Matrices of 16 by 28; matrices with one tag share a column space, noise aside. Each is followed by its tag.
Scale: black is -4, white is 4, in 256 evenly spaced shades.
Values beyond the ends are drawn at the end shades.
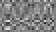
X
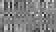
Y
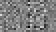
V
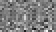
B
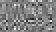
X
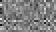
X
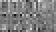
Y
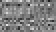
X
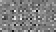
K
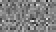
X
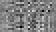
V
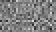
X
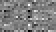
K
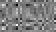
X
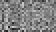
B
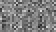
V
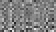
B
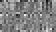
Y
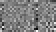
B
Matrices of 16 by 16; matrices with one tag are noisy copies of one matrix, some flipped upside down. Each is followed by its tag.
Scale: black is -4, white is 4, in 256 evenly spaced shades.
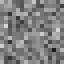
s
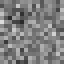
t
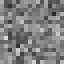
s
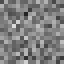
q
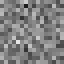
q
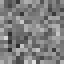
s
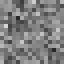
s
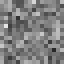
s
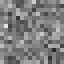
s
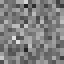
q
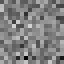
q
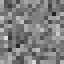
s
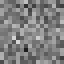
q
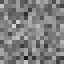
q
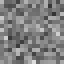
s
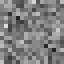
s
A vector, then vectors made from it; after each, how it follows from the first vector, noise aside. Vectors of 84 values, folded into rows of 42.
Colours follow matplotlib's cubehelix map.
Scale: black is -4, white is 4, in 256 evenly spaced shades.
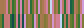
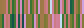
copied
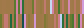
partly zeroed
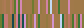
partly zeroed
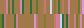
partly zeroed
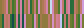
copied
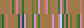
partly zeroed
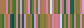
copied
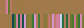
partly zeroed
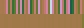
partly zeroed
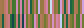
copied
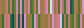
copied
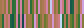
copied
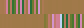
partly zeroed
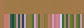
partly zeroed
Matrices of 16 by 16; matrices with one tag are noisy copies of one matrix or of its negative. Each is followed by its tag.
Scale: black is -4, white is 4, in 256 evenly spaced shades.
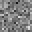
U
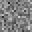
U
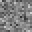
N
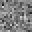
N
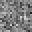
N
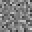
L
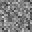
U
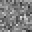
N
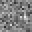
N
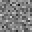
L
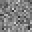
U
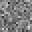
U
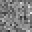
N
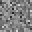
L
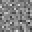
L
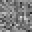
N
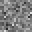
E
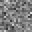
E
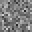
U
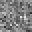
N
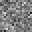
E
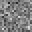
U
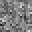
N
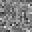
N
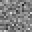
E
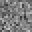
N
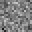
U
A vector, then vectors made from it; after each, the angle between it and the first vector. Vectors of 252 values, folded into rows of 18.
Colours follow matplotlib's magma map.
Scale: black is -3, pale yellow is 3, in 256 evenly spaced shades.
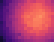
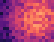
nearly parallel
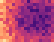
nearly opposite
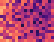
partly opposed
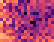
partly opposed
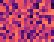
orthogonal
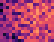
partly aligned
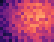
nearly parallel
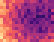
nearly opposite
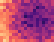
nearly opposite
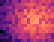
nearly parallel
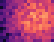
nearly parallel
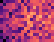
partly aligned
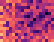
partly opposed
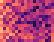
partly opposed
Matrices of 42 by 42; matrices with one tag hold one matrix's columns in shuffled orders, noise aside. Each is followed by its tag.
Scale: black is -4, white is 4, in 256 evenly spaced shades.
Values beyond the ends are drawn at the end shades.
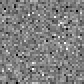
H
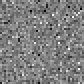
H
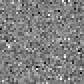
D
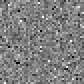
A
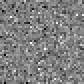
H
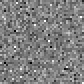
A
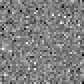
H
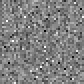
A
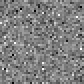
H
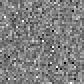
A
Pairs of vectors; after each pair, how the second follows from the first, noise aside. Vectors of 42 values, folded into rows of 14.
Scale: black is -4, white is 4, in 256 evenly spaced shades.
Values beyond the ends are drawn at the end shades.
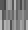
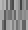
sign-scrambled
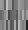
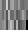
sign-scrambled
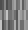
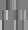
partly zeroed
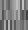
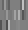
partly zeroed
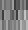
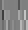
partly zeroed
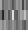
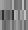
sign-scrambled
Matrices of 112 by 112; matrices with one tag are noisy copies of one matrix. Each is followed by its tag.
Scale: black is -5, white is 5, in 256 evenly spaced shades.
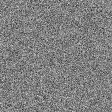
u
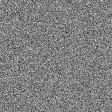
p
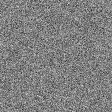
u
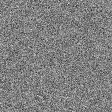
u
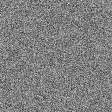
u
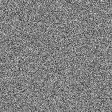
p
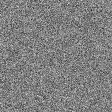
u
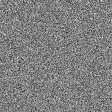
p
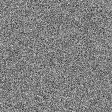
u
